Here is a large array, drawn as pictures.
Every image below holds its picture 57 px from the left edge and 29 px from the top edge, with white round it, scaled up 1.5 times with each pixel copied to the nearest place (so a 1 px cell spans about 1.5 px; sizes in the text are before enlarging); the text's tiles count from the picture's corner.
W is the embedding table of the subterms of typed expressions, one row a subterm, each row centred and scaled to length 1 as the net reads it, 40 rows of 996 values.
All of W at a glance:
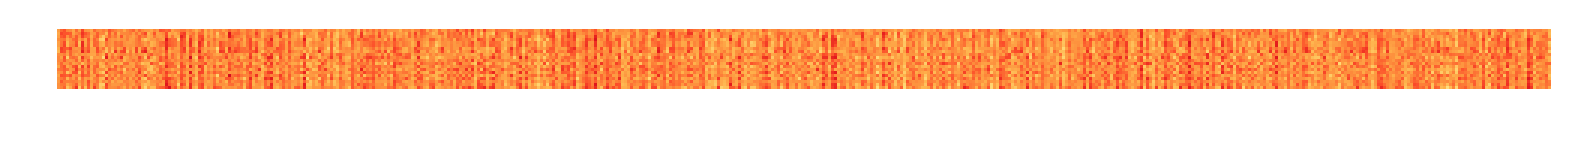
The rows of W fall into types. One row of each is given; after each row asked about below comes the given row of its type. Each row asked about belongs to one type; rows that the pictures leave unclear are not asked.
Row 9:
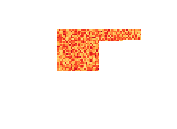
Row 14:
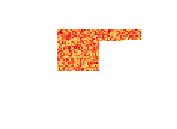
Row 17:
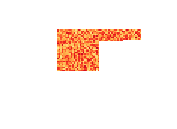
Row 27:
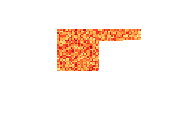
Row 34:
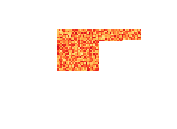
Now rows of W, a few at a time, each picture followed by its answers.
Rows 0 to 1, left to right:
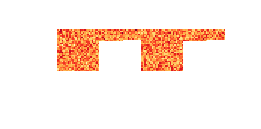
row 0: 27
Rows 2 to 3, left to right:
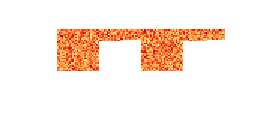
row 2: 14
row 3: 27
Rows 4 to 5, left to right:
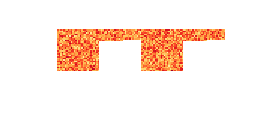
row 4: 27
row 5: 14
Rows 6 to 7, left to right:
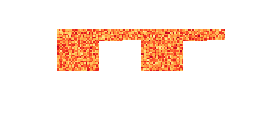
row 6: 34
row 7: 17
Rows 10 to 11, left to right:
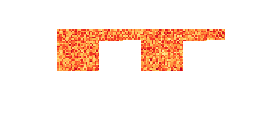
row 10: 9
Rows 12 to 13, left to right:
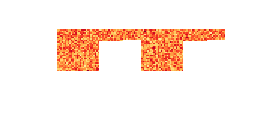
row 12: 14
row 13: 17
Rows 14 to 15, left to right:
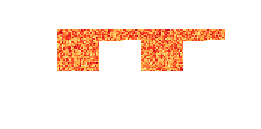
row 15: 14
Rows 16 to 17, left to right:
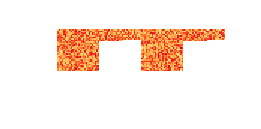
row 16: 9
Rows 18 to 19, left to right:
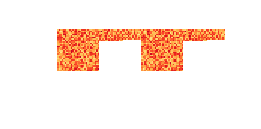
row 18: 9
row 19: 9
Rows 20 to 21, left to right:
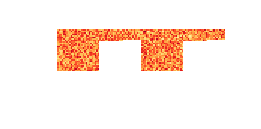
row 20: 9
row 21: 34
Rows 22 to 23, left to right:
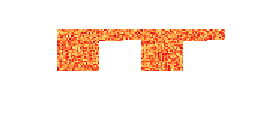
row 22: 34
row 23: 17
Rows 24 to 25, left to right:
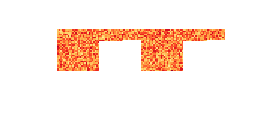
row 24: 34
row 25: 14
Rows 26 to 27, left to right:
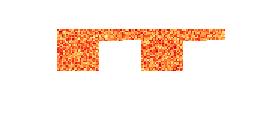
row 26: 34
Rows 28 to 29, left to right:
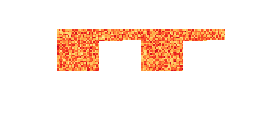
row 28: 34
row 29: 9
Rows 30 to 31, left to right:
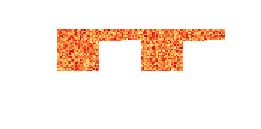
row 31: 14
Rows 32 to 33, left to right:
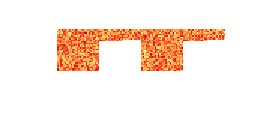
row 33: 9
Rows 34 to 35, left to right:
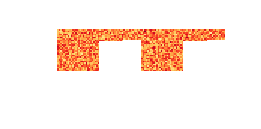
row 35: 17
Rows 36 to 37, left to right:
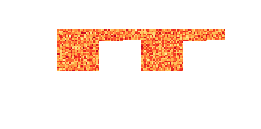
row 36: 17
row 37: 34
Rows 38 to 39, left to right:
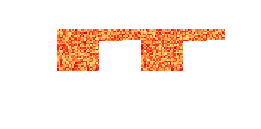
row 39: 34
